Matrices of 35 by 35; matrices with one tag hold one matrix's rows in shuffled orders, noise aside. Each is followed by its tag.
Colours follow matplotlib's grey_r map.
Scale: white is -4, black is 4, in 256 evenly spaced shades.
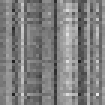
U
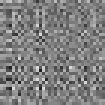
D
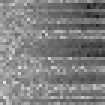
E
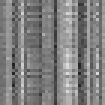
U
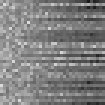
E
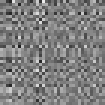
D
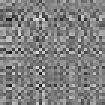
D
